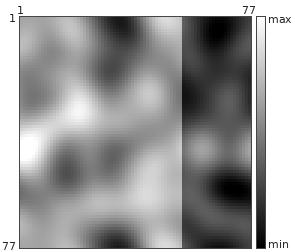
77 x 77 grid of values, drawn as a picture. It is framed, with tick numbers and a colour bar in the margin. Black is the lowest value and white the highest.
Ninth with the highest average: middle left. Seam: vertical, 70% of the way across, the left part higher. Ninth with the lowest average: top right.
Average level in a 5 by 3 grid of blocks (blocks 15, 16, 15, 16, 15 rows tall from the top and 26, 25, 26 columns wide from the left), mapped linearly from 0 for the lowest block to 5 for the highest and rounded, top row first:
4 2 0 | 4 3 0 | 5 3 2 | 3 4 1 | 4 3 1
